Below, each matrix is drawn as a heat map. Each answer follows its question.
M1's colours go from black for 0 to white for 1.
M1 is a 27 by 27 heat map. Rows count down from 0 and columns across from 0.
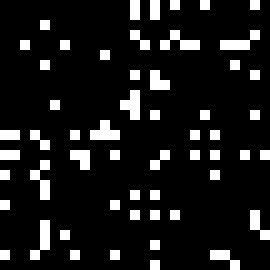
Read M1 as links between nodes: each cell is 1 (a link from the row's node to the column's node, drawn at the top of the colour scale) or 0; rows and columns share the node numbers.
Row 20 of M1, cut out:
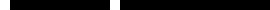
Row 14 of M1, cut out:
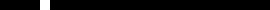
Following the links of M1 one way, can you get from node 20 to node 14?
yes
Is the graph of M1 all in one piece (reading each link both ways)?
yes
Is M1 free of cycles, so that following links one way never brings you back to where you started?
no
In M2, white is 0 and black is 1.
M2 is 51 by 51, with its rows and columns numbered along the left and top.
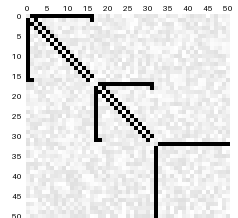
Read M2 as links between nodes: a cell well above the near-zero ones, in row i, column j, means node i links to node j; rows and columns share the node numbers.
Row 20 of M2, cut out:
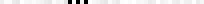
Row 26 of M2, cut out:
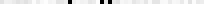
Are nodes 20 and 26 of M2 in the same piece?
yes
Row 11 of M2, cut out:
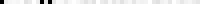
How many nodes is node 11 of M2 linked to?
3
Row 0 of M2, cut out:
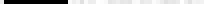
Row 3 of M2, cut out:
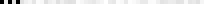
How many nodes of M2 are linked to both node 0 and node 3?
2
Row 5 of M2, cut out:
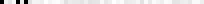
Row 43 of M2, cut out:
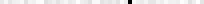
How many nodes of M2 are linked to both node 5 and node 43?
0
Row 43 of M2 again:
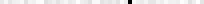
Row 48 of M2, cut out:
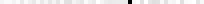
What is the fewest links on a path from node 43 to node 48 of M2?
2
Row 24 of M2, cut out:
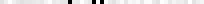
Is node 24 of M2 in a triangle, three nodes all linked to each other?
yes
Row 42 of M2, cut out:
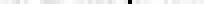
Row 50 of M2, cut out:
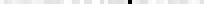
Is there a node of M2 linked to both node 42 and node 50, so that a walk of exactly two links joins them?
yes
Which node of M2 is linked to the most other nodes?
node 32
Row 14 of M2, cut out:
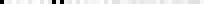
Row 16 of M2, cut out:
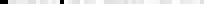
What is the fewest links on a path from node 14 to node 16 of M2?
2
